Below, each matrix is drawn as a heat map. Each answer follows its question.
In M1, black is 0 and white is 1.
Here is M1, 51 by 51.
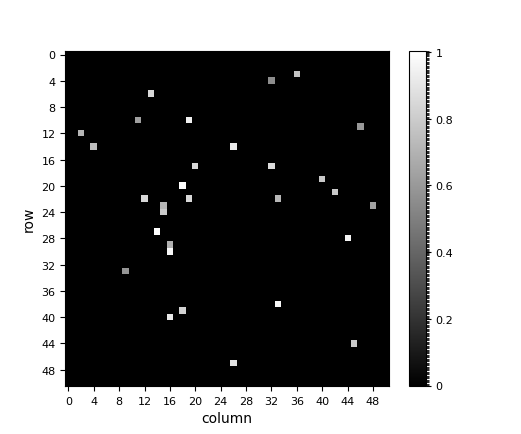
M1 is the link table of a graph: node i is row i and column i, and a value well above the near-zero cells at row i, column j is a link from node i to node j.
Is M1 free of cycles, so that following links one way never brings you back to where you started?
yes
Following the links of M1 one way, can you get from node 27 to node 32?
yes
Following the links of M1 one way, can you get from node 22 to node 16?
yes
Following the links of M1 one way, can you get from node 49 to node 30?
no
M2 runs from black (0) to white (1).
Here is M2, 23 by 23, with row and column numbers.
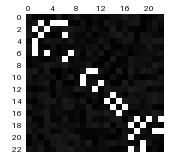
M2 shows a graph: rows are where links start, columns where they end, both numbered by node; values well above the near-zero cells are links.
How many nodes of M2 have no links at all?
2
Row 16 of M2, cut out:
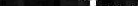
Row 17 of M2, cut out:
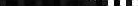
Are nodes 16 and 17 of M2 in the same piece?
no
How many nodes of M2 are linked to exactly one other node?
9
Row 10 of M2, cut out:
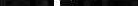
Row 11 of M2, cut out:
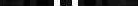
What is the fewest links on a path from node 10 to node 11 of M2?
2
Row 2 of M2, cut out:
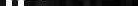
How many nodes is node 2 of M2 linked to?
2
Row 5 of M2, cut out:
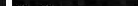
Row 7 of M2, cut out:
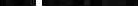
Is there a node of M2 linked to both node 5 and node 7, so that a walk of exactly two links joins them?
no
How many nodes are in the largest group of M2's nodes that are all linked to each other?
2
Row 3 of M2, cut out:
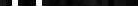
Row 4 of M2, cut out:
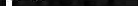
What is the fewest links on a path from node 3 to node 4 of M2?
3
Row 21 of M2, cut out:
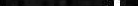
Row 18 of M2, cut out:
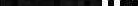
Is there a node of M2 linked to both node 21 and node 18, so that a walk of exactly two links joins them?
yes
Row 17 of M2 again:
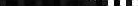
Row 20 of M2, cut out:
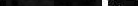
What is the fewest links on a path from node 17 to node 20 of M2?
1
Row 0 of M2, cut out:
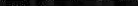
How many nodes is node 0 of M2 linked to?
0
